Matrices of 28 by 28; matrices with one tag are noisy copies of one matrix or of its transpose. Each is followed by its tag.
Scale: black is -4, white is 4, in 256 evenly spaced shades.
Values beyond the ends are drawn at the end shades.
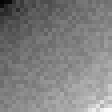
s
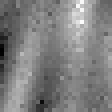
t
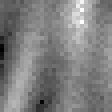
t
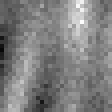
t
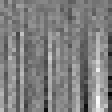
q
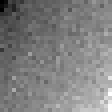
s
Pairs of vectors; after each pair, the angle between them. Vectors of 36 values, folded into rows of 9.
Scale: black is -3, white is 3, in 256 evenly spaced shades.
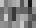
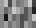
partly opposed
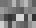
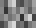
orthogonal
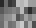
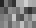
nearly parallel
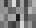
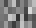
nearly parallel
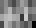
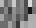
partly opposed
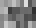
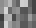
partly aligned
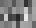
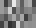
partly opposed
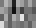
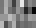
partly aligned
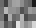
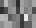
partly opposed
